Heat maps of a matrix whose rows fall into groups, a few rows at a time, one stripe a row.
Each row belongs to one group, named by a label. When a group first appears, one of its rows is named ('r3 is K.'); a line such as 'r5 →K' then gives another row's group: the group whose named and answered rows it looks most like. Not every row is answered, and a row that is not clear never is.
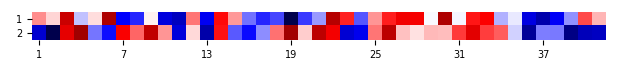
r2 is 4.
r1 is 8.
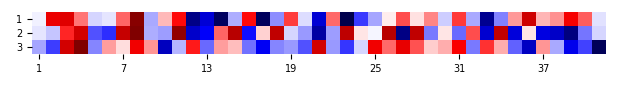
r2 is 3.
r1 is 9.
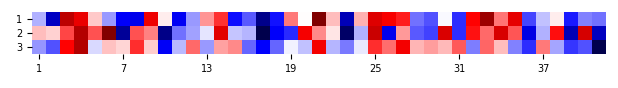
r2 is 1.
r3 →4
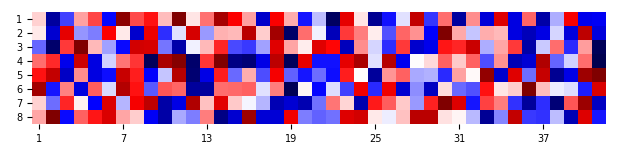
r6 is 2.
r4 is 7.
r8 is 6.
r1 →3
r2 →8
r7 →8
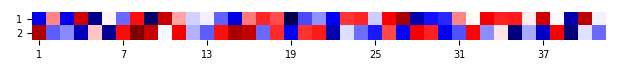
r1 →7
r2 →3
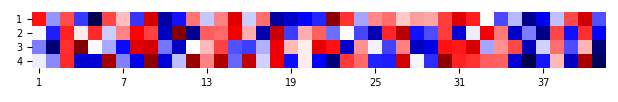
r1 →8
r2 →3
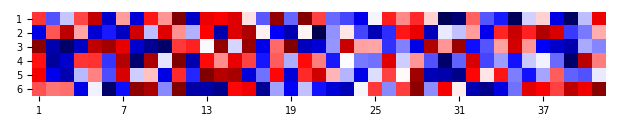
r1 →3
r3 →6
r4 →3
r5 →3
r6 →9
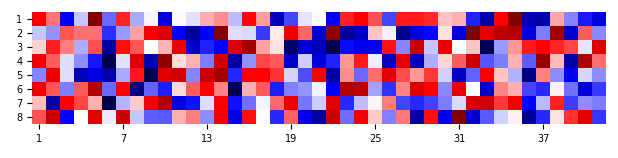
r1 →6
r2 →1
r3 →9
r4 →7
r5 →7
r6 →6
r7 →1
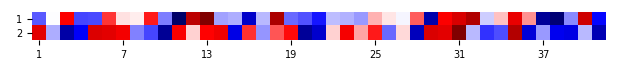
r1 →8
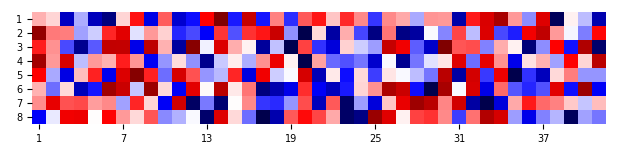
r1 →7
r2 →2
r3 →8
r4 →2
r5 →3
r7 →9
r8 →4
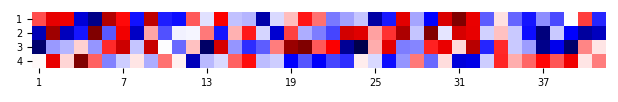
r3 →4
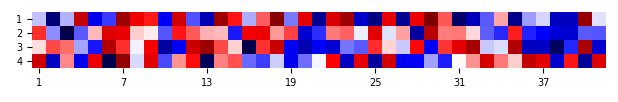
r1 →3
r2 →6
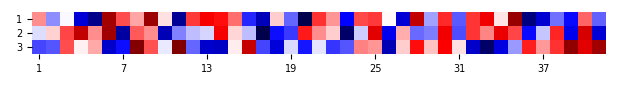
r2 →1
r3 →9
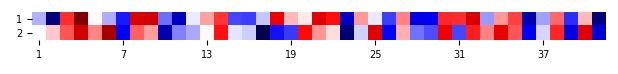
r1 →1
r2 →1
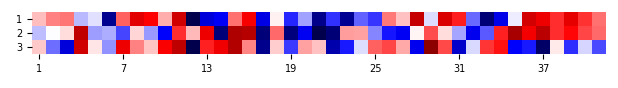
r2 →9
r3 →3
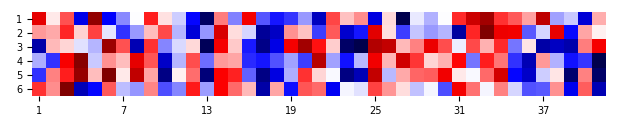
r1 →2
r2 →1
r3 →4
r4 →4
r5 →4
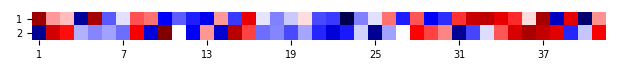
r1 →2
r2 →9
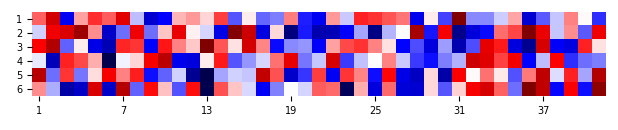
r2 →9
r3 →7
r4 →1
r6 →2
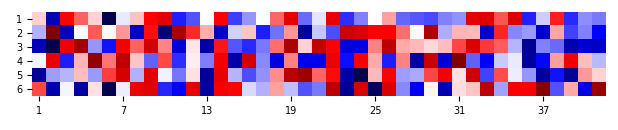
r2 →6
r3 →4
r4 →6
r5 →4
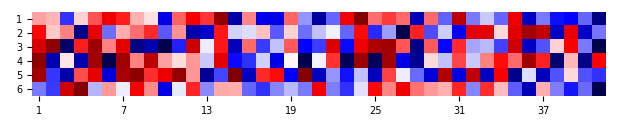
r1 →6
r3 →6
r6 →4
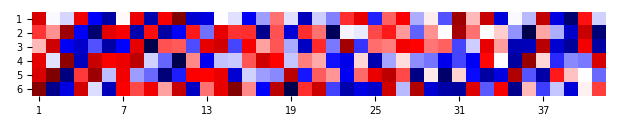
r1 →7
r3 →7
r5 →6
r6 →3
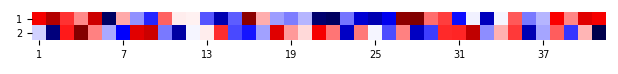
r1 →9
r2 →1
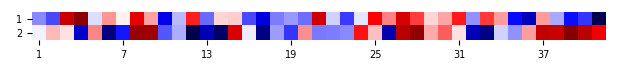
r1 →4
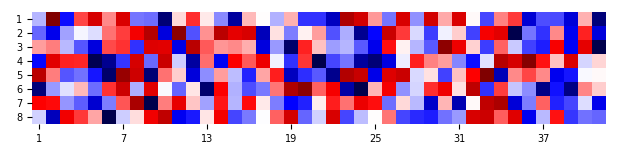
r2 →3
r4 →9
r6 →4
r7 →7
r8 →1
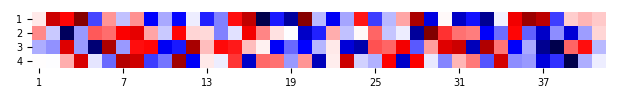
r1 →9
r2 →6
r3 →8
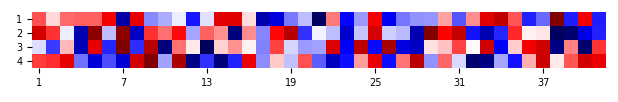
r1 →1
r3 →2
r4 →9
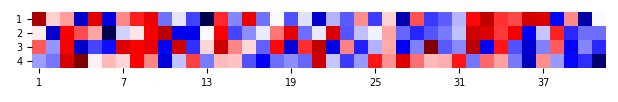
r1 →2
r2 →1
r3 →3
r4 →4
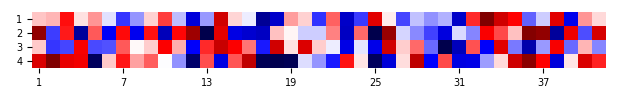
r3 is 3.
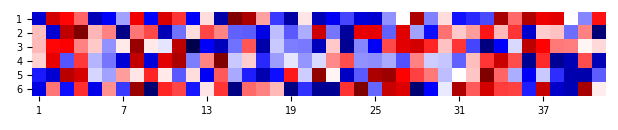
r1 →9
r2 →1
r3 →9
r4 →7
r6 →7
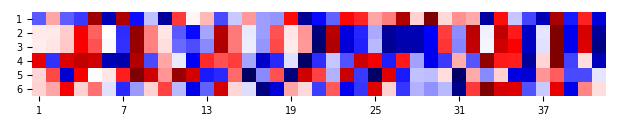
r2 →1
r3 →1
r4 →1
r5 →3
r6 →1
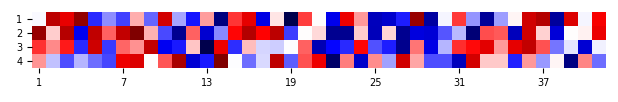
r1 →9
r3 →2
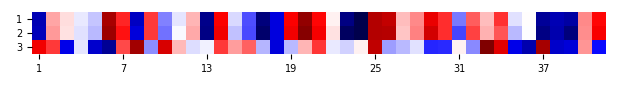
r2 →4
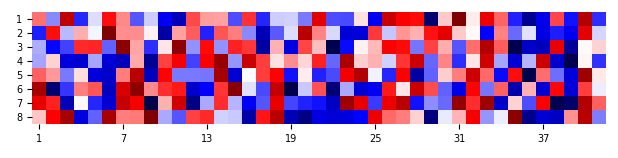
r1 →8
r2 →4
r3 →3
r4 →7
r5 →7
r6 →3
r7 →7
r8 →8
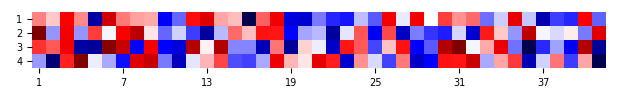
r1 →8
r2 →2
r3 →8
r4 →1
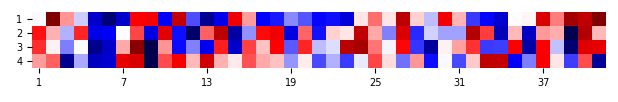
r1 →9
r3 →7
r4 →7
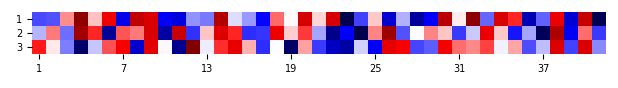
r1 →1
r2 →3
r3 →8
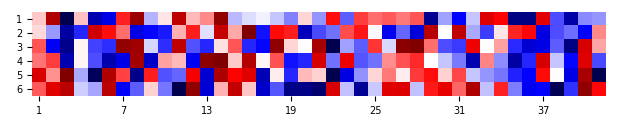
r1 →7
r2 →6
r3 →3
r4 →7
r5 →8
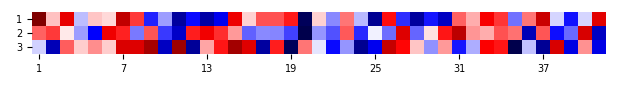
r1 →2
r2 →8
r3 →3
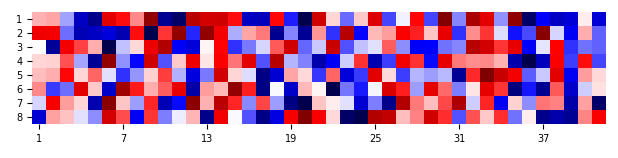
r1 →8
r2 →7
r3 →1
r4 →8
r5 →1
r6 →3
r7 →8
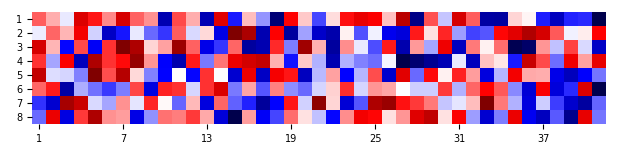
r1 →6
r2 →9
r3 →3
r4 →2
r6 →7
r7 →4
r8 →6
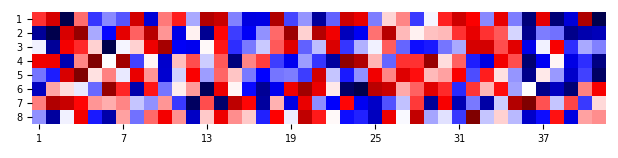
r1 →7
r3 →1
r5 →4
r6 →4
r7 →9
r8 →3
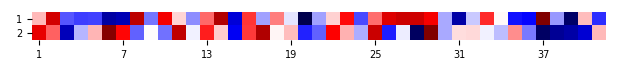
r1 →7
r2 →6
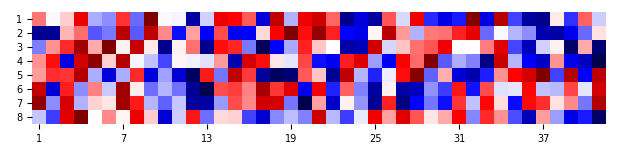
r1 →3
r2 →4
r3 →4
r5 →9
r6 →2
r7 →2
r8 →4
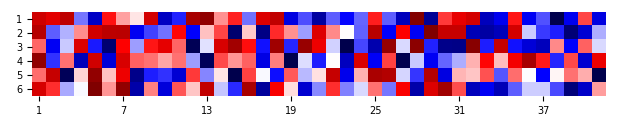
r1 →8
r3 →3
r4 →2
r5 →6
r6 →6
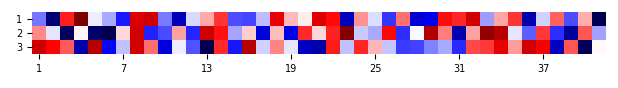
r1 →1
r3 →2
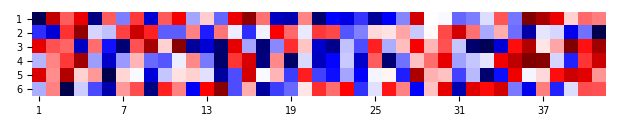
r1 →9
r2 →4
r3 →9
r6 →7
